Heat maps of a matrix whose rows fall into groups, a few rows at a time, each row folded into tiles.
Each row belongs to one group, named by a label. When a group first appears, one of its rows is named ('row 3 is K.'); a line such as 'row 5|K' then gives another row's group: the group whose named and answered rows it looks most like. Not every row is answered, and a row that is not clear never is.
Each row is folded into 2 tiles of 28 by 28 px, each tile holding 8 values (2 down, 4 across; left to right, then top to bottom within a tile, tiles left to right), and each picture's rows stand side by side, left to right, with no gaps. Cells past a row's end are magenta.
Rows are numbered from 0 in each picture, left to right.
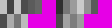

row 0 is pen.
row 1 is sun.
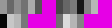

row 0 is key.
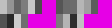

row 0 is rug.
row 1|sun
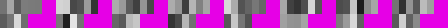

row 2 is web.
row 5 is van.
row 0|rug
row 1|rug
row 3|rug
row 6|key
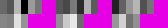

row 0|key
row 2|sun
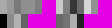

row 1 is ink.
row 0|rug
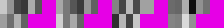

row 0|ink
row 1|ink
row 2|pen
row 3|key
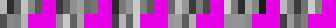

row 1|sun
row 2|sun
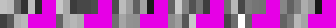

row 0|web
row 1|web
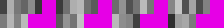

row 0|sun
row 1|sun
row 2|ink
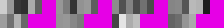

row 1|van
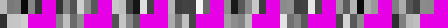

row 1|sun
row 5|ink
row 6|pen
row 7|web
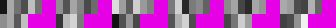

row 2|rug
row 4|web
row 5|web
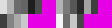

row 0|web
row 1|ink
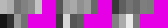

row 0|rug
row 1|sun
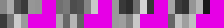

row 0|web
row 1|ink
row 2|van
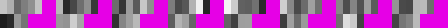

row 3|van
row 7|van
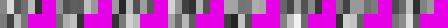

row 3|ink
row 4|rug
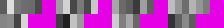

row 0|sun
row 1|rug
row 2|ink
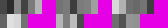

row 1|ink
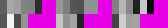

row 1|ink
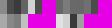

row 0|van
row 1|sun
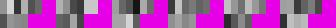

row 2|ink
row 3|sun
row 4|rug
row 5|web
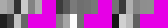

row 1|key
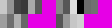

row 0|ink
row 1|key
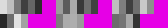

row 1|key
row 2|ink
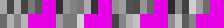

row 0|pen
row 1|sun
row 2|web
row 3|sun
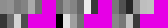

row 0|rug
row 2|ink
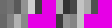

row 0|van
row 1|van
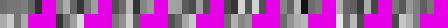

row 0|sun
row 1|web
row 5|key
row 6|ink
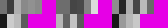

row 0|key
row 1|ink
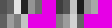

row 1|key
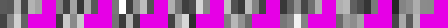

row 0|key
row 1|pen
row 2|rug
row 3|ink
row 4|van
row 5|key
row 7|sun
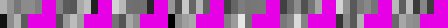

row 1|van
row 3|pen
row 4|key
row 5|key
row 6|web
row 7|pen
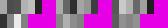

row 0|van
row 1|van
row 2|sun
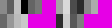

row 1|web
